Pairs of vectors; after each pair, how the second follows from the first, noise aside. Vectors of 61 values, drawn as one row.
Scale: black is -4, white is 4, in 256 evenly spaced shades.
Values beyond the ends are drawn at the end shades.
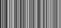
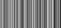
reversed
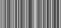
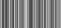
reversed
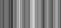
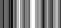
scaled up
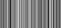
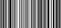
scaled up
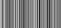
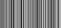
reversed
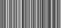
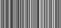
reversed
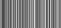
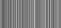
shrunk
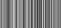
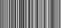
reversed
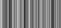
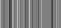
partly zeroed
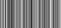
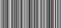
reversed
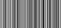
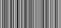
reversed
